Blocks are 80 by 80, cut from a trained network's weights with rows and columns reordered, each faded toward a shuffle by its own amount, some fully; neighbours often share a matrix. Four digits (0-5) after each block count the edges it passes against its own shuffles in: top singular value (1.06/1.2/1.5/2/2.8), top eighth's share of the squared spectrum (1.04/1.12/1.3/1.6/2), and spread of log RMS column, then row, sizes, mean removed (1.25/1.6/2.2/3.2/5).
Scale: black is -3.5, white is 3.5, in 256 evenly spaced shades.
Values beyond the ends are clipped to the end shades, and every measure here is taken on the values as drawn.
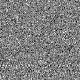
3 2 0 1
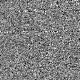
2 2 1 1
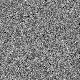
0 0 0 0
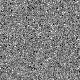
2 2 0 1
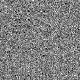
3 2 0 1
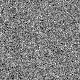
0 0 0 0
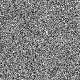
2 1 0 0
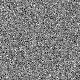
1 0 0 0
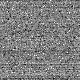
3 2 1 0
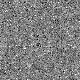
1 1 0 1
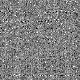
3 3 0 2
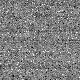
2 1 0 0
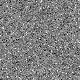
0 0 0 0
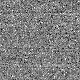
1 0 0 0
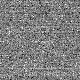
2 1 0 0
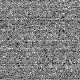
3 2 0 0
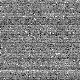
4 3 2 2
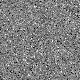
0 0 0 0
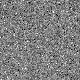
0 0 0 0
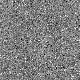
1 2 0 1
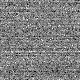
3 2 0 1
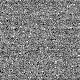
2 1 0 0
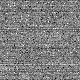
3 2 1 1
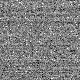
2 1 0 0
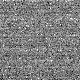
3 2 0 1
